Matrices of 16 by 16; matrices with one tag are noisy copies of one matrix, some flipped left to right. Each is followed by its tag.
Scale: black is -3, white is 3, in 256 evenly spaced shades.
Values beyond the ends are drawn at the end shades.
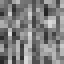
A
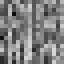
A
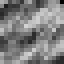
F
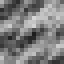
F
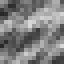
F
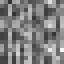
A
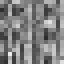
A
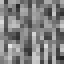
A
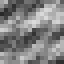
F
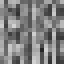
A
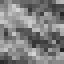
F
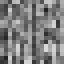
A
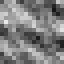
F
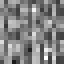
A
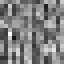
A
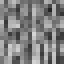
A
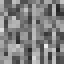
A
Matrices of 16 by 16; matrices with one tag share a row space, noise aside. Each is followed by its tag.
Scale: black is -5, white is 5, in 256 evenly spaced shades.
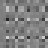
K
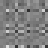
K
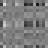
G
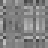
G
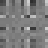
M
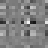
M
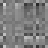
G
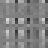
K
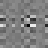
M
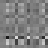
K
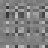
K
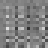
K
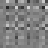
K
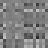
G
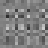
K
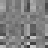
M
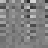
M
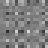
K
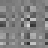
M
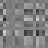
G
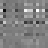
G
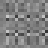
K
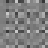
K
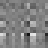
M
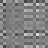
G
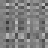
K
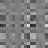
M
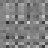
K
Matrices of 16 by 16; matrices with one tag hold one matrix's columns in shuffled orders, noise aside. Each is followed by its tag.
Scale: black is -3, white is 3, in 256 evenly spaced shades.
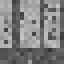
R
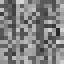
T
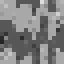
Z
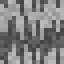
Z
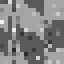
Z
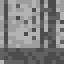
R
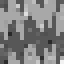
Z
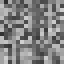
T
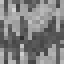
Z
